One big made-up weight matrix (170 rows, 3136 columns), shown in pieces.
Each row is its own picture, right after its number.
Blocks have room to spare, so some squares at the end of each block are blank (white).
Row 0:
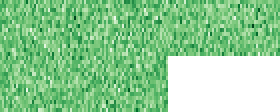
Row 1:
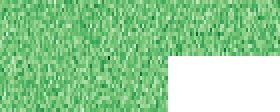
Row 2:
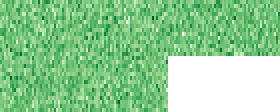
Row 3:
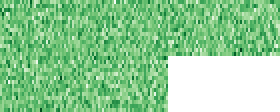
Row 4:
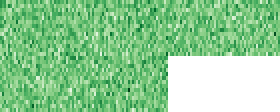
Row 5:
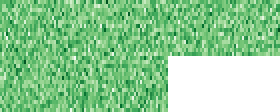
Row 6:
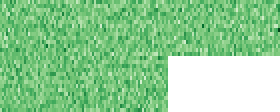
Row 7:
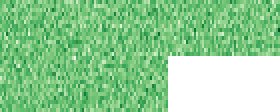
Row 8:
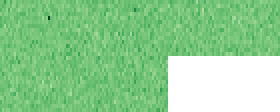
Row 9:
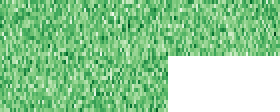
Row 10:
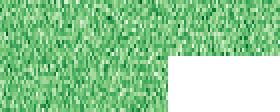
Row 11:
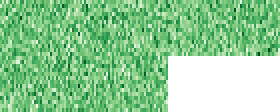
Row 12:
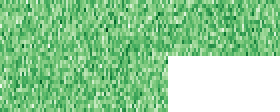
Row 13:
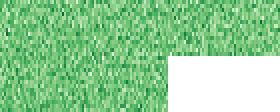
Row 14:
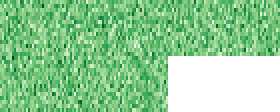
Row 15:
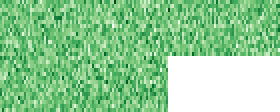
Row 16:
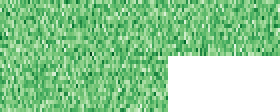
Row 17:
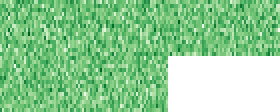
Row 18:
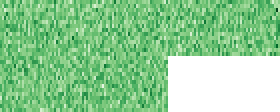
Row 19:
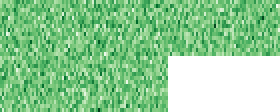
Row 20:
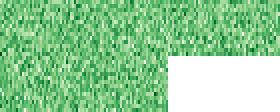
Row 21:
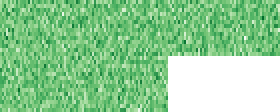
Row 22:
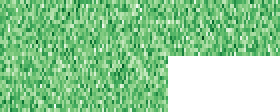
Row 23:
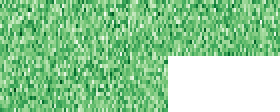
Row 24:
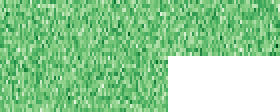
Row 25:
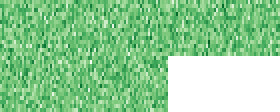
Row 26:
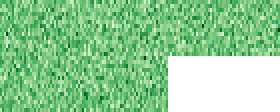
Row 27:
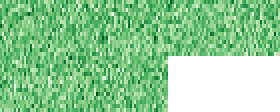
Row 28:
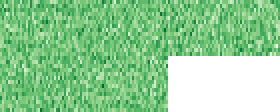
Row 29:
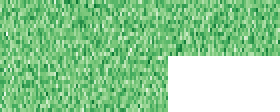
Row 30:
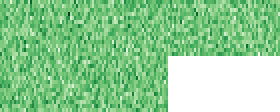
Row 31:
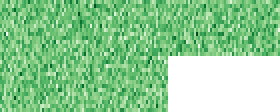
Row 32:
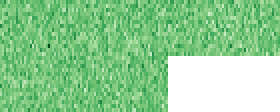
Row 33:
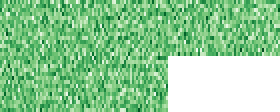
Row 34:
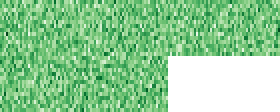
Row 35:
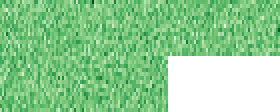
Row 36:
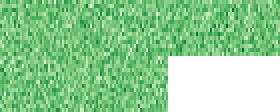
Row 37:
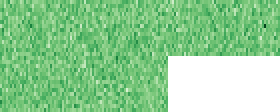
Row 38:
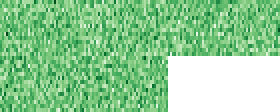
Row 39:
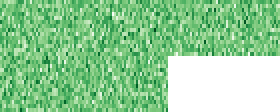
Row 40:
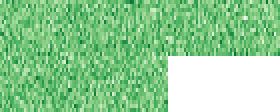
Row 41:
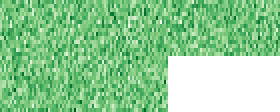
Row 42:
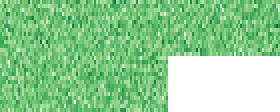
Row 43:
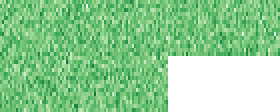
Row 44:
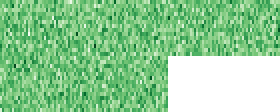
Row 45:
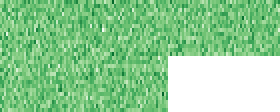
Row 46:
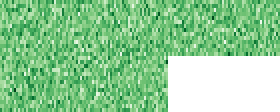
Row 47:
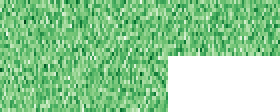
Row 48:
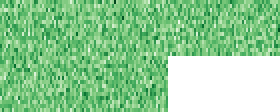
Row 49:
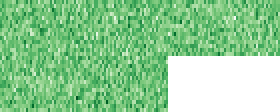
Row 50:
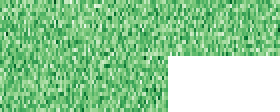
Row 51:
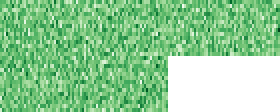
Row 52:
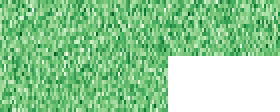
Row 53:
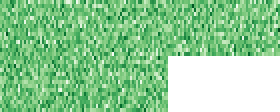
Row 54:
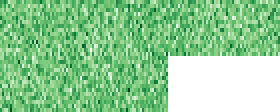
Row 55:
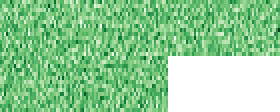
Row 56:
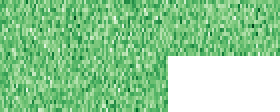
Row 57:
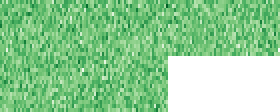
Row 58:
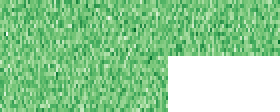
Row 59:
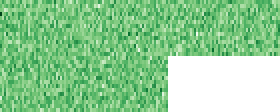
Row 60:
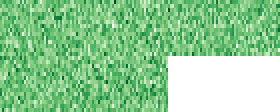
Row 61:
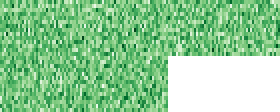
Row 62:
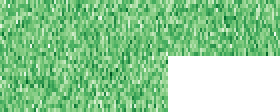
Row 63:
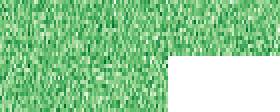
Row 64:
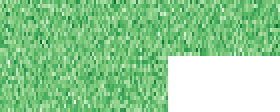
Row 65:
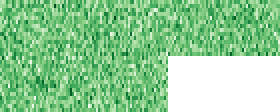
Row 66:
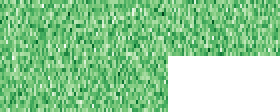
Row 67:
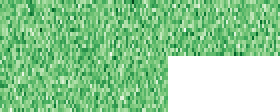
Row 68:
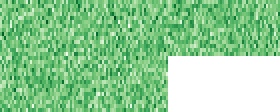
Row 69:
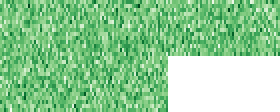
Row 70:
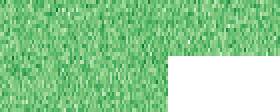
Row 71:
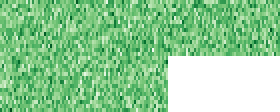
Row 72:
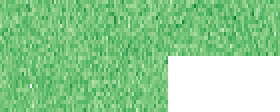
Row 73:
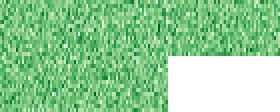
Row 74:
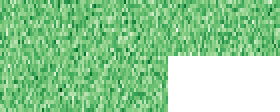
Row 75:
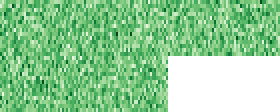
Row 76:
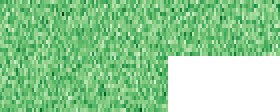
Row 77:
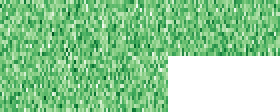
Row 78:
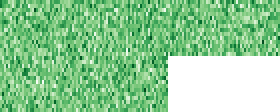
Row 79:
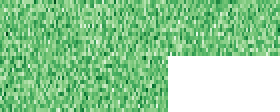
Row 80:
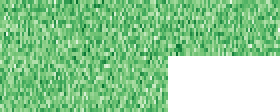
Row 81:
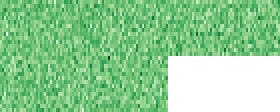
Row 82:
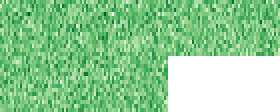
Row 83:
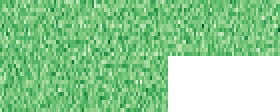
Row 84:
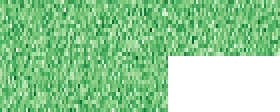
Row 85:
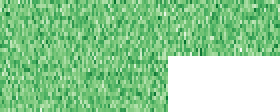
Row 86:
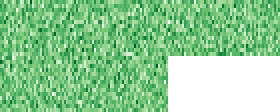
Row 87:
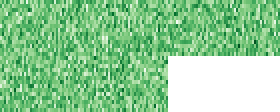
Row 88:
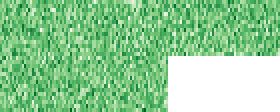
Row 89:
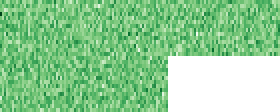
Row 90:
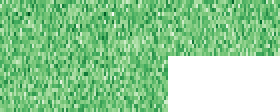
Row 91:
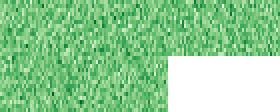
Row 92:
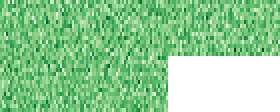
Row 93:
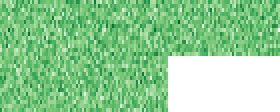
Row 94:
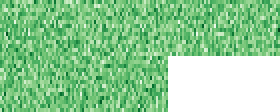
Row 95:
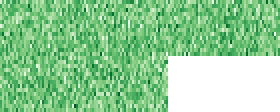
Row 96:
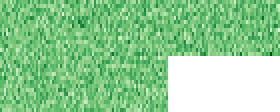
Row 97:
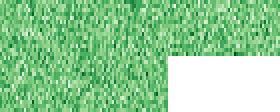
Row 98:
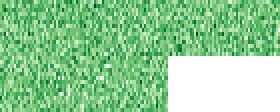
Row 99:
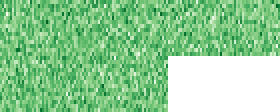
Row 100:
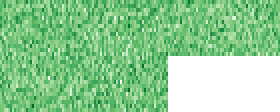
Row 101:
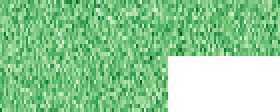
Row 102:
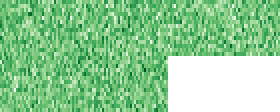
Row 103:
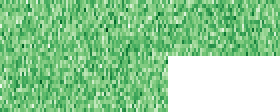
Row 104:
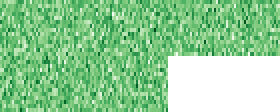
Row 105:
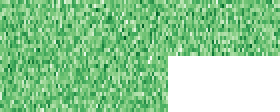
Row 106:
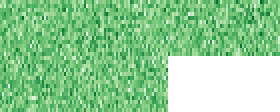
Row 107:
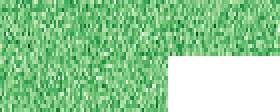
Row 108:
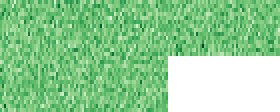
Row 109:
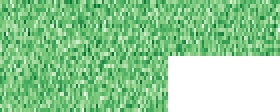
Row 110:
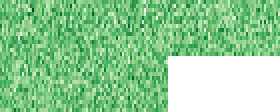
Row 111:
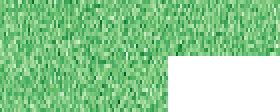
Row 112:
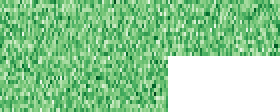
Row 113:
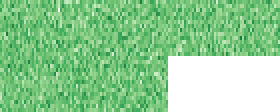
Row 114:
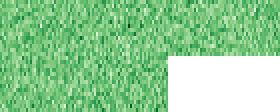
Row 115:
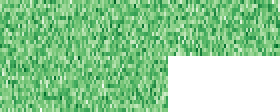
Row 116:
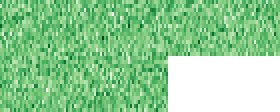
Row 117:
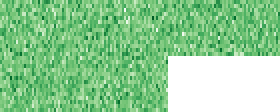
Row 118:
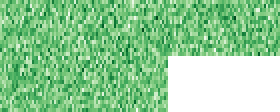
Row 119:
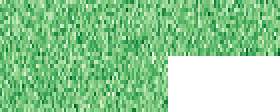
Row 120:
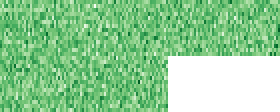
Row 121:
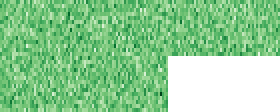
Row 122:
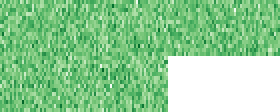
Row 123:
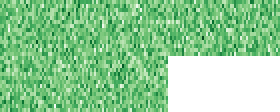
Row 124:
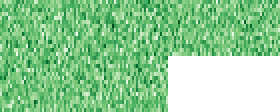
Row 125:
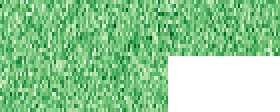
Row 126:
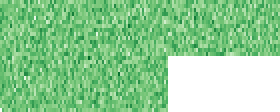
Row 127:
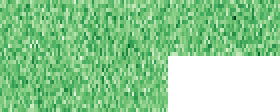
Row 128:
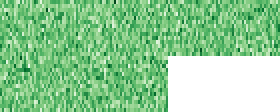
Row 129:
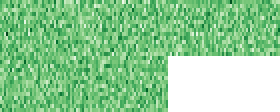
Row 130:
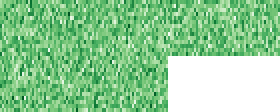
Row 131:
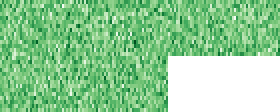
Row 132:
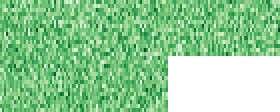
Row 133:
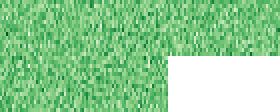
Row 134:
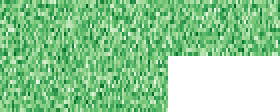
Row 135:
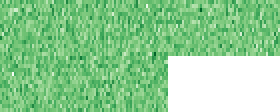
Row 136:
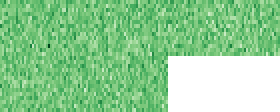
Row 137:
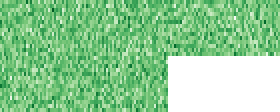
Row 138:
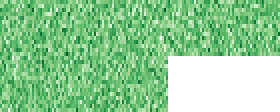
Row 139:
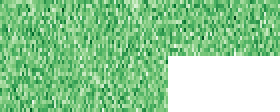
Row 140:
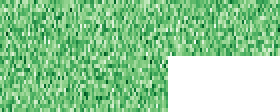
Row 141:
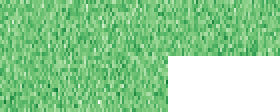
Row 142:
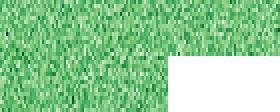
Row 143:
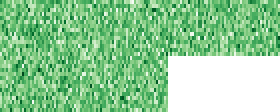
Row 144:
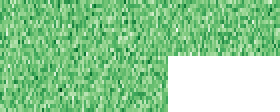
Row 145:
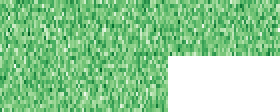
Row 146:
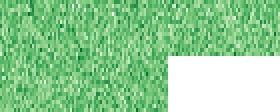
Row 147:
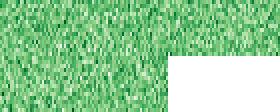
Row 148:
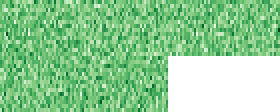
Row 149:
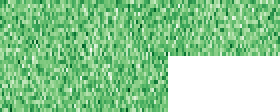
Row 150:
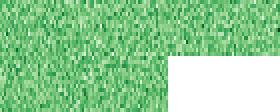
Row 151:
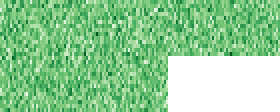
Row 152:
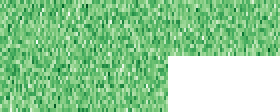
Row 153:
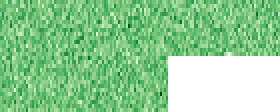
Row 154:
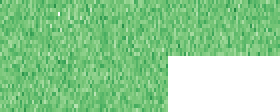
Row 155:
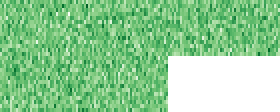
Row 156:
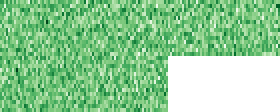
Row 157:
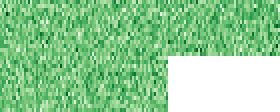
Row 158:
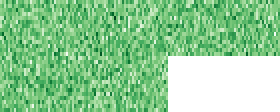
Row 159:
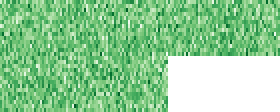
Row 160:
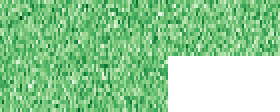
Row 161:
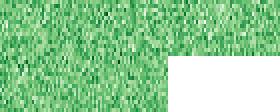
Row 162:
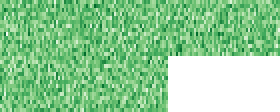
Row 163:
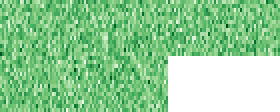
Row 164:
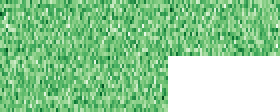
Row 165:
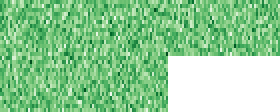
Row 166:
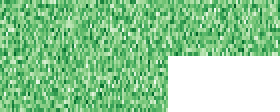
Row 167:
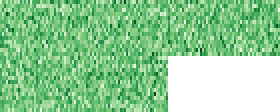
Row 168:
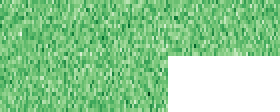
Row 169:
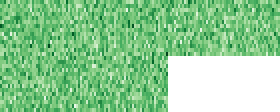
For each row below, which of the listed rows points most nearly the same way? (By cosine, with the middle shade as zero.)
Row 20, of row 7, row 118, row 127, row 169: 7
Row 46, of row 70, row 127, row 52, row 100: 52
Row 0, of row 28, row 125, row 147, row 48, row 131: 131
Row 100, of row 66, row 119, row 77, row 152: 66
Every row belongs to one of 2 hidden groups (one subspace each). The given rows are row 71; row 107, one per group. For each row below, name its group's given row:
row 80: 107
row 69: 71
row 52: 71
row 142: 107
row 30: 71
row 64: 107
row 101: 107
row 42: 107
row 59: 107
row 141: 71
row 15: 107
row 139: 71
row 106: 71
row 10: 107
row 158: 71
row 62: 71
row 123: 71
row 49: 71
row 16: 107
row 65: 71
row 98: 107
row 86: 71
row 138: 71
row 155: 71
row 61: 107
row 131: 71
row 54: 71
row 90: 71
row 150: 107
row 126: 71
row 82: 71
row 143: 71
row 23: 71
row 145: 107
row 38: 107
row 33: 107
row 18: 107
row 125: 71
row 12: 71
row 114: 71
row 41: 71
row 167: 107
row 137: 71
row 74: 107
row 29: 107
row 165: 71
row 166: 107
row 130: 71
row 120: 107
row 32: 71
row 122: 71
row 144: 107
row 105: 107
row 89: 107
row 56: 71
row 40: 71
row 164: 107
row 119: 71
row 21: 107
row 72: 71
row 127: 71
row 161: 71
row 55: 107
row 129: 107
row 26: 107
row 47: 107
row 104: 107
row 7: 107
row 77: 71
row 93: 107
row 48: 107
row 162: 107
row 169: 71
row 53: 107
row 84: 71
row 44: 107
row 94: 107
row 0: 71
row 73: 71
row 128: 107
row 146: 71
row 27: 71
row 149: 71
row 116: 71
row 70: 71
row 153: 71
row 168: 71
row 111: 107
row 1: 107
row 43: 71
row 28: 107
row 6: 107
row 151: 71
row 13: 107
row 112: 107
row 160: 71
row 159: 71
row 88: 71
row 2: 71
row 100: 71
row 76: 107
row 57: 71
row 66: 71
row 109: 107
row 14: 71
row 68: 71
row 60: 107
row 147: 71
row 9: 71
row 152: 71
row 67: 71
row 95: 71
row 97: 71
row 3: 107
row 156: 107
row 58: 107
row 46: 71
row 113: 107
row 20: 71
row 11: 71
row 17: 107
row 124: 107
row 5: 107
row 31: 107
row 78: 71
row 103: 71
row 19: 107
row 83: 107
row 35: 107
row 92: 107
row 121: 71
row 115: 107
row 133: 107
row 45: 107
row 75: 71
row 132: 107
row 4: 71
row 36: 107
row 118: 71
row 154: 71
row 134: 107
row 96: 107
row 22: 71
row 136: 71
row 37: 71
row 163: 71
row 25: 71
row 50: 107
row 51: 107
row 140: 107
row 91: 71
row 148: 107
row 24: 107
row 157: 107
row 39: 107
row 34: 107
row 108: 107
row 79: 107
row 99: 107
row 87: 71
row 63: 107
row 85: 107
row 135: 71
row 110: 71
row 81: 107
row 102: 71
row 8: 71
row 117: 71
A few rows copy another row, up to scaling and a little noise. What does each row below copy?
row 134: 166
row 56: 0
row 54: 149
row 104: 39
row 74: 144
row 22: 123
